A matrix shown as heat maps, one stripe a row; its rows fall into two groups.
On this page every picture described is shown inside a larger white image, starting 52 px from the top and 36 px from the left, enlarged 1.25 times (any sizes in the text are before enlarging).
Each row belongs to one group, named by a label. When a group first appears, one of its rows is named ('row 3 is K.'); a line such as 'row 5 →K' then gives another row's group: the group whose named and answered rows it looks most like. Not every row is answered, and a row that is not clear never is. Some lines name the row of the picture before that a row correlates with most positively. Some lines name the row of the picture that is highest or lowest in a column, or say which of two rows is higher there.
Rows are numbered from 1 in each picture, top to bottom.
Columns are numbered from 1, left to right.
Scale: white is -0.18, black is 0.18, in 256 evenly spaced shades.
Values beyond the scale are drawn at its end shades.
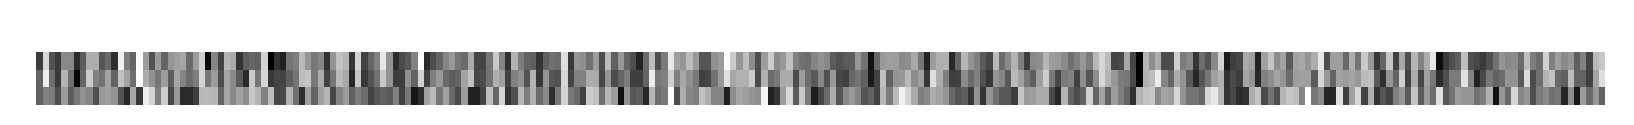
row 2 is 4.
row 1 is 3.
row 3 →4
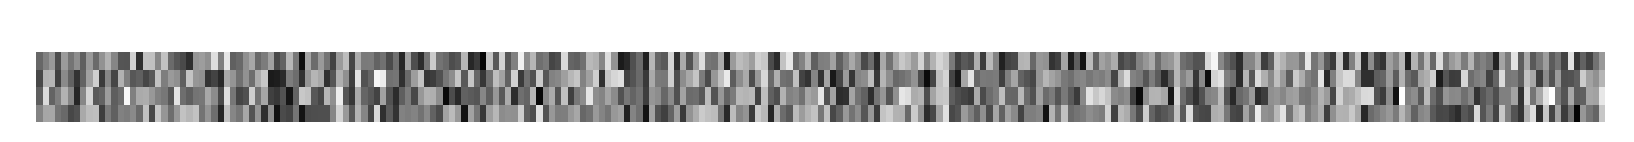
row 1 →4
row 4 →3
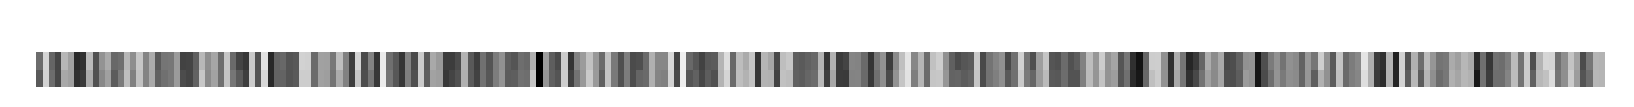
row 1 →4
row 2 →4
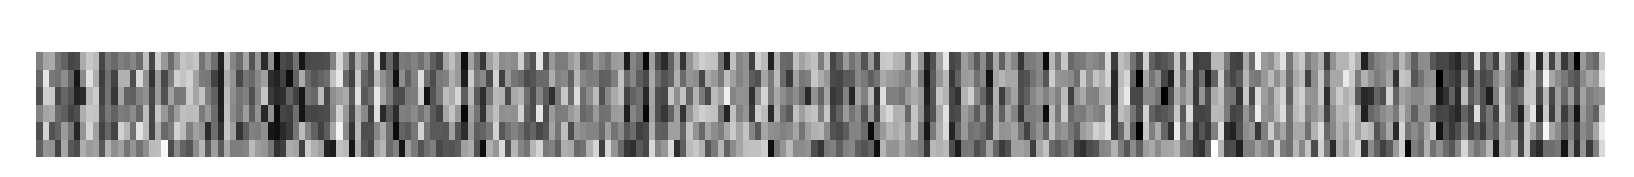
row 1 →3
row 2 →3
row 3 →3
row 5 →3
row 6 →4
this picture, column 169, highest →6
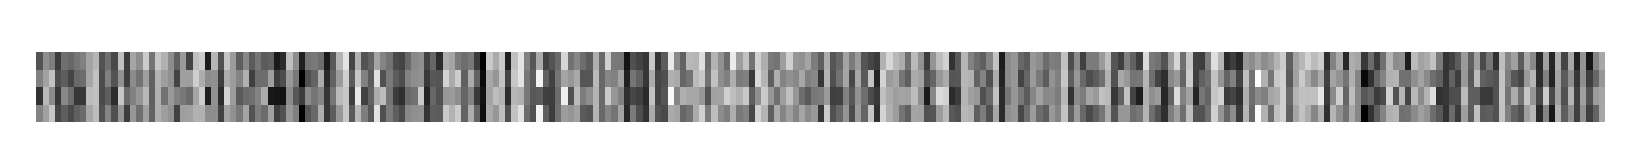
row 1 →3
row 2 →3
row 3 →3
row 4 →3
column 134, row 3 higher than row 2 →Yes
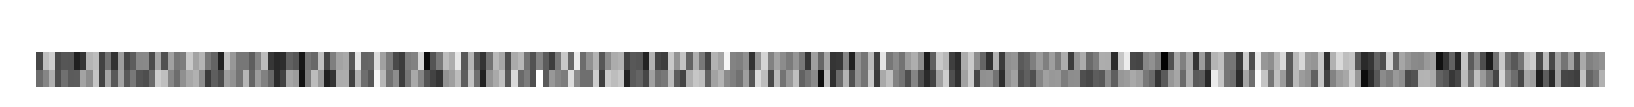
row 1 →3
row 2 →3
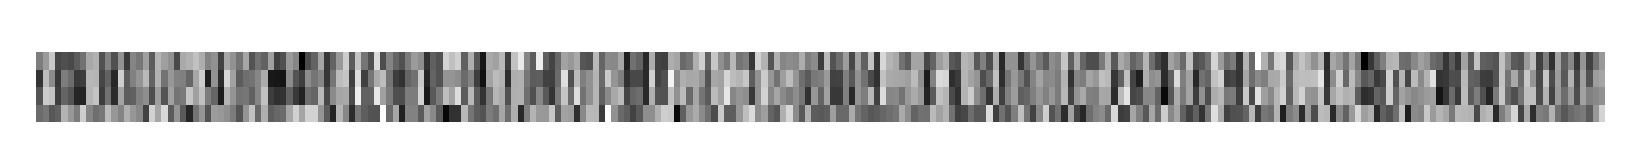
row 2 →3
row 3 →3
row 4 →4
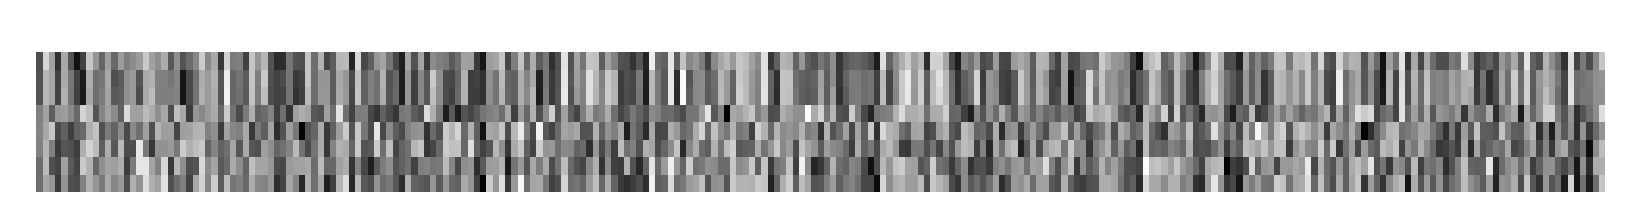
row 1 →4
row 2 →4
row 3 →4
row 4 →4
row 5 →3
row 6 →3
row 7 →4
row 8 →4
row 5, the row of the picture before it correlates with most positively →1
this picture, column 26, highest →7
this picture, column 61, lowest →6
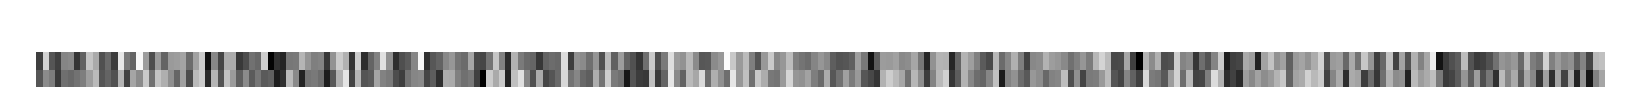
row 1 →3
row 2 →3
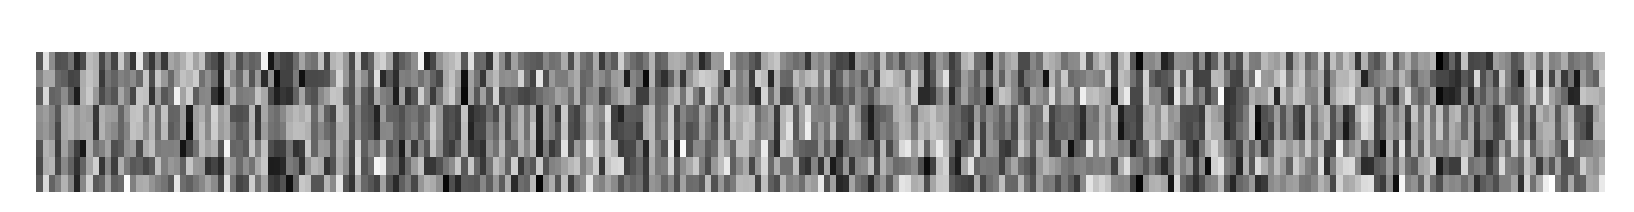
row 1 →3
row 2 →3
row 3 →3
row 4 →4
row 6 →4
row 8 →4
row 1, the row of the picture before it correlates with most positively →1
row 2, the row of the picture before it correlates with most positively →2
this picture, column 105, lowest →3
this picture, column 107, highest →1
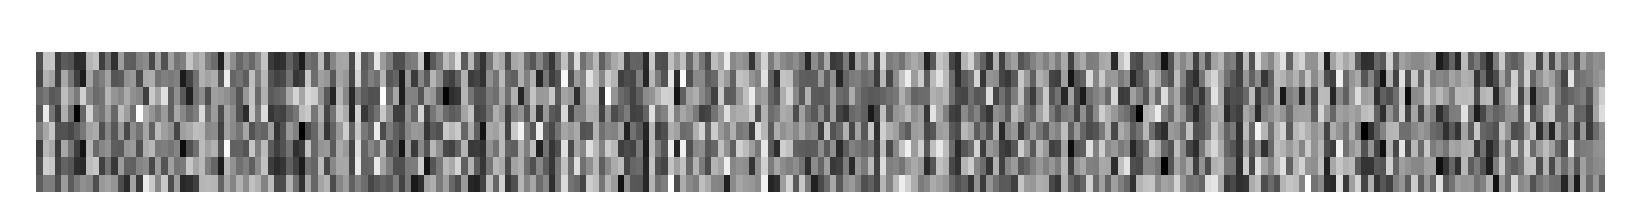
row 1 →3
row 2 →4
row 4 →4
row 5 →3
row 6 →4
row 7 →3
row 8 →4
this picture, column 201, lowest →8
